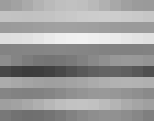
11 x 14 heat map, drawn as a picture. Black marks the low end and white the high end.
Grain: streaks across. Ninth with the highest average: top middle. Average level on the scale: 60%.
